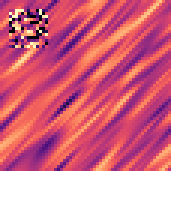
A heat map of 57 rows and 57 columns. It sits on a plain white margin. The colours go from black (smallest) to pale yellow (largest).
The halves do not mirror each other. In the top left lies a patch that is rougher than the rest. Streaks slant up to the right. The ninth with the lowest average is the top left. The top left is the roughest part.
